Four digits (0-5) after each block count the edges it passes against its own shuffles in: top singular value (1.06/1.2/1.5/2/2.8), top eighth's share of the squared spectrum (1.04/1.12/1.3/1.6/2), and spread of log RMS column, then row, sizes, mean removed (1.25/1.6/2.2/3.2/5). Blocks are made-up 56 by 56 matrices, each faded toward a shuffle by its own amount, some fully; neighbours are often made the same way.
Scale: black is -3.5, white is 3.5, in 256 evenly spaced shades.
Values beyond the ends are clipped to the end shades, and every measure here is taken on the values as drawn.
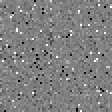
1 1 0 0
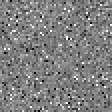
0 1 0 1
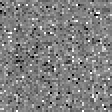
3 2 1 0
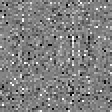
3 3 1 1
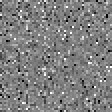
3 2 1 0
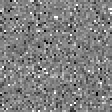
3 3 1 1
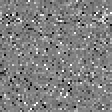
2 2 0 1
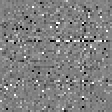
4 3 1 2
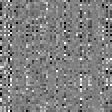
4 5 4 1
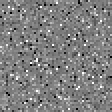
0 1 0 0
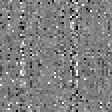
4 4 3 1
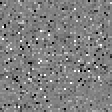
0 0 0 0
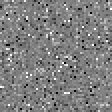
0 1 0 0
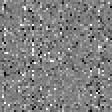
3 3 2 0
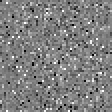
1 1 1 0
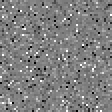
0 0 0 0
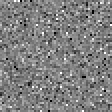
0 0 0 0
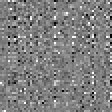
4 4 3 2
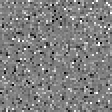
0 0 0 0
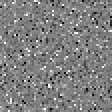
0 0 0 0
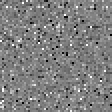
0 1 0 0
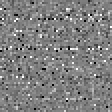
2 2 0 2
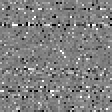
3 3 0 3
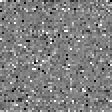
1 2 0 2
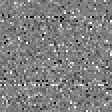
2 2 0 2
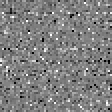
1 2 0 2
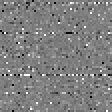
3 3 0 2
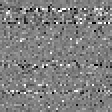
2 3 0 3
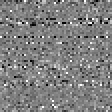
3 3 0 3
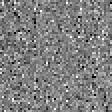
1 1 2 0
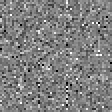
2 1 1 0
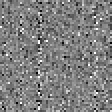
2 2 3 0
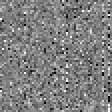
2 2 3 0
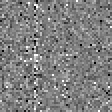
2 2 2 0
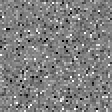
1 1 0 0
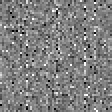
2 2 2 0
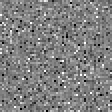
1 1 1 0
